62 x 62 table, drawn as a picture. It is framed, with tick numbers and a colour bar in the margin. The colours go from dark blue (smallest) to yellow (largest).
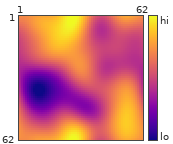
Grain: smooth. Ninth with the lowest average: middle left. Lone odd cells: none.
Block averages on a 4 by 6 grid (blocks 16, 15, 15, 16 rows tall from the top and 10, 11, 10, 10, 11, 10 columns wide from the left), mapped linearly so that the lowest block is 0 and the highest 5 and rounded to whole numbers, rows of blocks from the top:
3 5 5 3 2 3 | 2 3 4 3 2 2 | 0 0 1 2 3 4 | 3 3 4 3 4 4
